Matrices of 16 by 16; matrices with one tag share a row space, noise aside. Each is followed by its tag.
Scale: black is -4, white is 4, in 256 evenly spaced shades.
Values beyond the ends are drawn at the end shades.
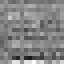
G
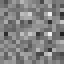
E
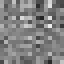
E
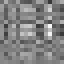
E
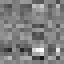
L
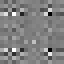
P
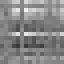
G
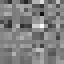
L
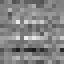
G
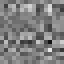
E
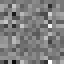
P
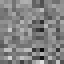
L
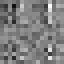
P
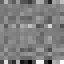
E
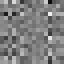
P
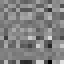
E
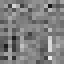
P
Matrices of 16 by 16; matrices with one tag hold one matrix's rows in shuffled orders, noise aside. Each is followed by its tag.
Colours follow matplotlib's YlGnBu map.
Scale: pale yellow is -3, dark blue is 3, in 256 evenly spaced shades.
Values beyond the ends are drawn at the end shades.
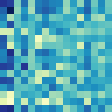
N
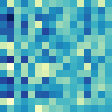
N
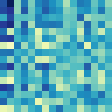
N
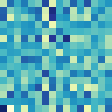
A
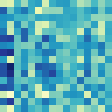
N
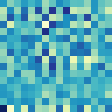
A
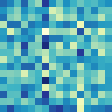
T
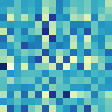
A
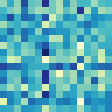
T
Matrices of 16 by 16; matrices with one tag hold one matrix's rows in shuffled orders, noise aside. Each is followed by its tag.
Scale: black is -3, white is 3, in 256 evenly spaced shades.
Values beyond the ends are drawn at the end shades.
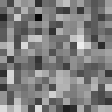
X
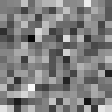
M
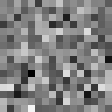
M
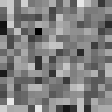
X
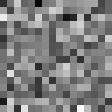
X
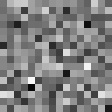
M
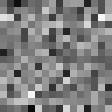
M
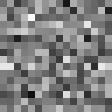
M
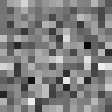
M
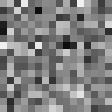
X
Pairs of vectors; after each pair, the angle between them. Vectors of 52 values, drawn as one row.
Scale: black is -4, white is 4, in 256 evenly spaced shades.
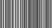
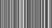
orthogonal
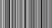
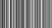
nearly opposite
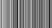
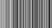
nearly parallel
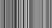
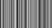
partly opposed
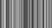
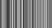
partly aligned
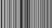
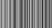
partly aligned
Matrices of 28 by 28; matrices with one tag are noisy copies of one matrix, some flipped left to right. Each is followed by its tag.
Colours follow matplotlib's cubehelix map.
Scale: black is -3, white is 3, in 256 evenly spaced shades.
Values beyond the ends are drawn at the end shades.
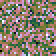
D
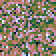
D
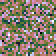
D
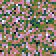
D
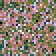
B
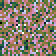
B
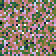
B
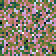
B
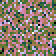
B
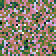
B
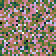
B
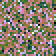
B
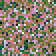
B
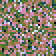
B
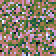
D
